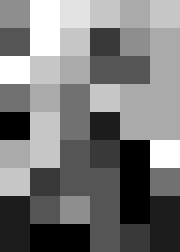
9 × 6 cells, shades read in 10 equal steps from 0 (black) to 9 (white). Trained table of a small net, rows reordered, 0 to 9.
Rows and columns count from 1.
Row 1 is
5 9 8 7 6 7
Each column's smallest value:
0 0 0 1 0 1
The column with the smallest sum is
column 5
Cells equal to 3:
9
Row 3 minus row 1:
4 -2 -2 -4 -3 -1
